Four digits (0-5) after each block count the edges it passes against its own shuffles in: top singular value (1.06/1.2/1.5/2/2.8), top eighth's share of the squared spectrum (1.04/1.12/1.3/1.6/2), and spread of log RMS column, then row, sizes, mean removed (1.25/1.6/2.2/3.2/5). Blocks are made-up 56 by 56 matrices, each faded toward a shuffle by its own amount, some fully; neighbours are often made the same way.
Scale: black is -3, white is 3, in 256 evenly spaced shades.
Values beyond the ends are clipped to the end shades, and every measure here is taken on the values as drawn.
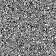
0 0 0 0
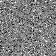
0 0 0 0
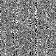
1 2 3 0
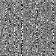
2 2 4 0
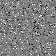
1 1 0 0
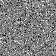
1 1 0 0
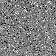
0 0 0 0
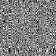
4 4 3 2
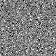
2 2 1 0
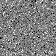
0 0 0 0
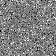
0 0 0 0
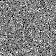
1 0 0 0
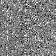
2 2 1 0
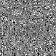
3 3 2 1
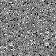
3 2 0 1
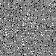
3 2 0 0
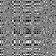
5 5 3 3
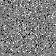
3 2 0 1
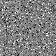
1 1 0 0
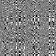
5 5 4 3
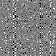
4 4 2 1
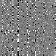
4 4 3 1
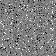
2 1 0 0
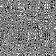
3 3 2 1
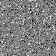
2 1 0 0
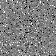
1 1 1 0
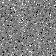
1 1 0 0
